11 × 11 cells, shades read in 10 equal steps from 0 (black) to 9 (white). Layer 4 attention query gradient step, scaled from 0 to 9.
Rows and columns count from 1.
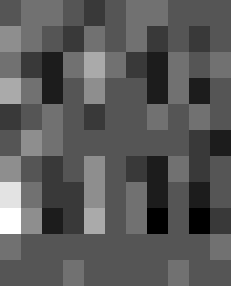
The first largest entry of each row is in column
2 1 5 1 3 2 1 1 1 1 4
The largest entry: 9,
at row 9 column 1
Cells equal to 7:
0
